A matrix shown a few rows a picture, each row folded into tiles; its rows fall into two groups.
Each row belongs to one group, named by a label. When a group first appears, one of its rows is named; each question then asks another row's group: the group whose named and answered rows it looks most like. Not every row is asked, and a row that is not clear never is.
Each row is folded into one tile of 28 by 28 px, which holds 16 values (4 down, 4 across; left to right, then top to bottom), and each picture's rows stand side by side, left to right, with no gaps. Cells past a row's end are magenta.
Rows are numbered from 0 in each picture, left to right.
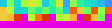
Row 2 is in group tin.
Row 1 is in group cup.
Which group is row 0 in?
cup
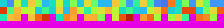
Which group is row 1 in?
cup
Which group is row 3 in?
tin
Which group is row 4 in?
cup
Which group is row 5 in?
tin
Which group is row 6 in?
tin
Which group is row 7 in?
tin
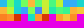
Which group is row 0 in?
cup
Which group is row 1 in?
cup
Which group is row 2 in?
tin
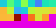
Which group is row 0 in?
cup
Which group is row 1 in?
tin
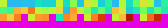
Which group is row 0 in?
tin
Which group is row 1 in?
cup
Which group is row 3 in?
cup
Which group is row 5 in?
cup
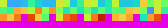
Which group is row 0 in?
tin
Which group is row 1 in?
tin
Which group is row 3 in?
cup
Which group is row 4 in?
tin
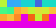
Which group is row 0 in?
tin
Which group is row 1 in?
tin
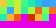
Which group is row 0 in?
cup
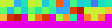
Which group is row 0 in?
cup
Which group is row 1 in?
cup
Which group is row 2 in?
tin
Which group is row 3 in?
tin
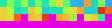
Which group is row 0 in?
cup
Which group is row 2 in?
tin
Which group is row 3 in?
tin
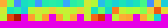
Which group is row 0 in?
cup
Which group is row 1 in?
tin
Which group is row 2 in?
tin
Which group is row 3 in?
cup
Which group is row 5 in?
tin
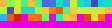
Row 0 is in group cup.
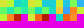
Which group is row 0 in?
cup
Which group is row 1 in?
cup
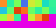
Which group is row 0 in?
tin
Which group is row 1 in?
cup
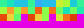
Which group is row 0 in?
tin
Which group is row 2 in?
cup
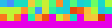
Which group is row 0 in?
tin
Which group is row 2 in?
tin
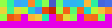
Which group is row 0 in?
cup
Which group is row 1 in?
tin
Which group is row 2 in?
tin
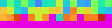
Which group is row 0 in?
cup
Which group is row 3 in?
cup
